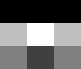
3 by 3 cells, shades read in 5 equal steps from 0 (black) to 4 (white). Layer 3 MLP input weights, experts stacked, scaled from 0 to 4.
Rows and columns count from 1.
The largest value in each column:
3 4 3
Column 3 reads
0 3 2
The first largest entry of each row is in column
1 2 1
